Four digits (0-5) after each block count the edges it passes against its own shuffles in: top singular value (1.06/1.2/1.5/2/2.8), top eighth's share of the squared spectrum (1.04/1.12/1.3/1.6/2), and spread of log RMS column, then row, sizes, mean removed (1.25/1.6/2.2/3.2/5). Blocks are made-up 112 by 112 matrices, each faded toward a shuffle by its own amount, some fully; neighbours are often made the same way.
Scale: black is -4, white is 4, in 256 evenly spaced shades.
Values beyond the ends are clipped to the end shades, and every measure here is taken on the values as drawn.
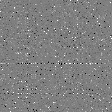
4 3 1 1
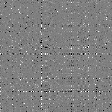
4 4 2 2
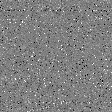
1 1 0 1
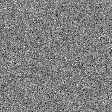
0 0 0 0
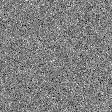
0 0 0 0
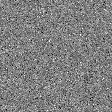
0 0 0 0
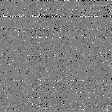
3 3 2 3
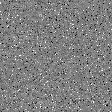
2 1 0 0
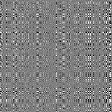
5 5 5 4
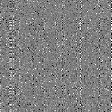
5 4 3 2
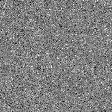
3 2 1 1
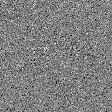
2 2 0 0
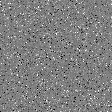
0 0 0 0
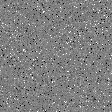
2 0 0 0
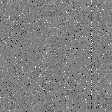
4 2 1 0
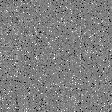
3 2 0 0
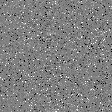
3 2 0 0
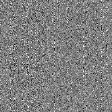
1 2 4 0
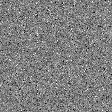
0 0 1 0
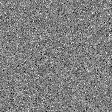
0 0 1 0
